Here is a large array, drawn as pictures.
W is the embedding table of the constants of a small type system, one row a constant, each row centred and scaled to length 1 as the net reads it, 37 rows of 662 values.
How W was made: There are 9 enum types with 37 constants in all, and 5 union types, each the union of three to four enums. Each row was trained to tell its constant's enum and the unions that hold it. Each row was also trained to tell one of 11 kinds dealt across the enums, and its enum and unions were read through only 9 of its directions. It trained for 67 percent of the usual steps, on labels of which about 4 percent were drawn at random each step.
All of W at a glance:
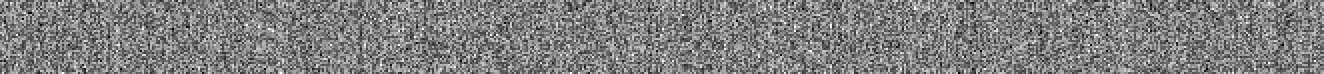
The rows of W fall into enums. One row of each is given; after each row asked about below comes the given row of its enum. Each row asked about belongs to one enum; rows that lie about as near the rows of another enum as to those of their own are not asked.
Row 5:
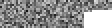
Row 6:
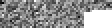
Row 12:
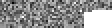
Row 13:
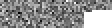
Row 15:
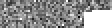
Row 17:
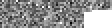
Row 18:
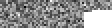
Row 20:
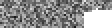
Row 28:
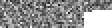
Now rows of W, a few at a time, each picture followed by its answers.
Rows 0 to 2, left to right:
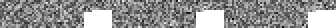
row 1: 13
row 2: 17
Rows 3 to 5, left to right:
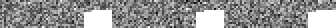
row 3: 17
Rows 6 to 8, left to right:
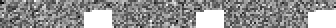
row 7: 28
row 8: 6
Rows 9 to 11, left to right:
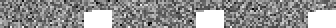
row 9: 20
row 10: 5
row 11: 6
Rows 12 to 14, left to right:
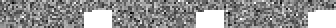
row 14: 17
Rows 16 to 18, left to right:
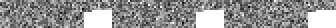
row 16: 12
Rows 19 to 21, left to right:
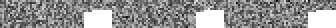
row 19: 12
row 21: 28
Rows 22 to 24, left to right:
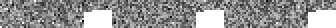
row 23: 28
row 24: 28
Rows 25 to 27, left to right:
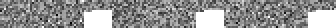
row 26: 12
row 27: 20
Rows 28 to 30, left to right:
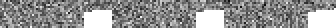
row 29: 13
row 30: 18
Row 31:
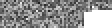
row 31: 13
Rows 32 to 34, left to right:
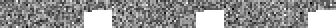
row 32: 12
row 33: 20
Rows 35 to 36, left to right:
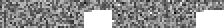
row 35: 17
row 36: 13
